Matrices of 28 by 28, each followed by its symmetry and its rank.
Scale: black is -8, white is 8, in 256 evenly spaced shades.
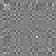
symmetric, rank three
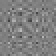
antisymmetric, rank two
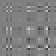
symmetric, rank one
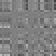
antisymmetric, rank two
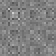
symmetric, rank three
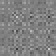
symmetric, rank three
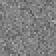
neither, full rank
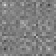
symmetric, rank three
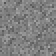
neither, full rank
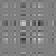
symmetric, rank one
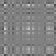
symmetric, rank one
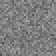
neither, full rank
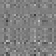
neither, rank three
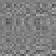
neither, rank three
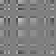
symmetric, rank one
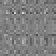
neither, rank three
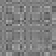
antisymmetric, rank two
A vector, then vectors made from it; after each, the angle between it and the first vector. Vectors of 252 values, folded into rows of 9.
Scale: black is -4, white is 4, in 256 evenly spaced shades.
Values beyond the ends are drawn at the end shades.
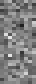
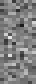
nearly parallel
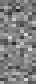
partly aligned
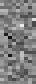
nearly opposite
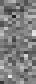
orthogonal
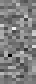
partly opposed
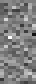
partly aligned
